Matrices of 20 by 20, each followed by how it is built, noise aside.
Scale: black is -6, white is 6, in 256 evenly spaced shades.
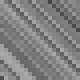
Toeplitz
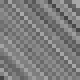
Toeplitz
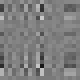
low rank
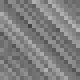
Toeplitz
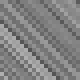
Toeplitz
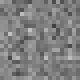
low rank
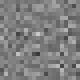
low rank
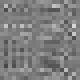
low rank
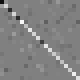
diagonal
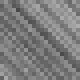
Toeplitz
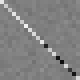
diagonal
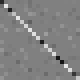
diagonal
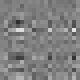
low rank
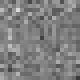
low rank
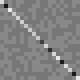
diagonal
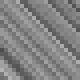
Toeplitz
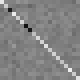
diagonal
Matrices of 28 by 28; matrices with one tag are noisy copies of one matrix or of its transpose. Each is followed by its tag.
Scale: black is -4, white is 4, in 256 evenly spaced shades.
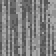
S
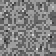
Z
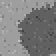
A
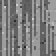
S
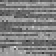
S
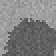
A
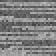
S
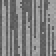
S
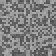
Z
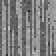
S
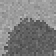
A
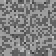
Z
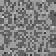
Z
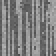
S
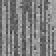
S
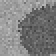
A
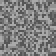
Z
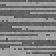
S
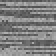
S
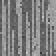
S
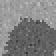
A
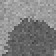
A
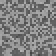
Z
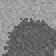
A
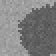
A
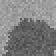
A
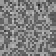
Z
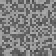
Z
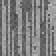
S
